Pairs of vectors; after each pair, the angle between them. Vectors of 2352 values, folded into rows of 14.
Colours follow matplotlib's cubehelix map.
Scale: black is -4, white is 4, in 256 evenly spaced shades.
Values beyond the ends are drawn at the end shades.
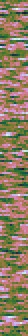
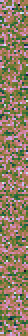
partly opposed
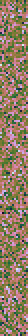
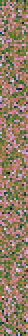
nearly parallel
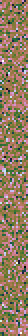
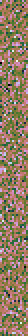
partly aligned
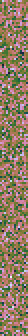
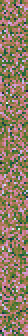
orthogonal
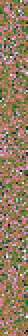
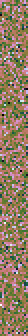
partly aligned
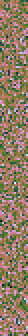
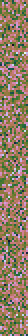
orthogonal
